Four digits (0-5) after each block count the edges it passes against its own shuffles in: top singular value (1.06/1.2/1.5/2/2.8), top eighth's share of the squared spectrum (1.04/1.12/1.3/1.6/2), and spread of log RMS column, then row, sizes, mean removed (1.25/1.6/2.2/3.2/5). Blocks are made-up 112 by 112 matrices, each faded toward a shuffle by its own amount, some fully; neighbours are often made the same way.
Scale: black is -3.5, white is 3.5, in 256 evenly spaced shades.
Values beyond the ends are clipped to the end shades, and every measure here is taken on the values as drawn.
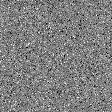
0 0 0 0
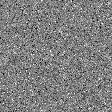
1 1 0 0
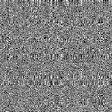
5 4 3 3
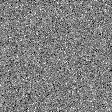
1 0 0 0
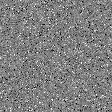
0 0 0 0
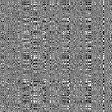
5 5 4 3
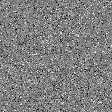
3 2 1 0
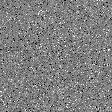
0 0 0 0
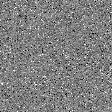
3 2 1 0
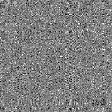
4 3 2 2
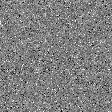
0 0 0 1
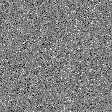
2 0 0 0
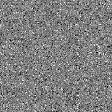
4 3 2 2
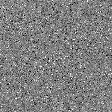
3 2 0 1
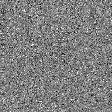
3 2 1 1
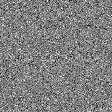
3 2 1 1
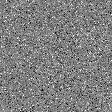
1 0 0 0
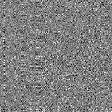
4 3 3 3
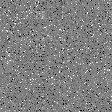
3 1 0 0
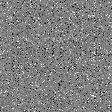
3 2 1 0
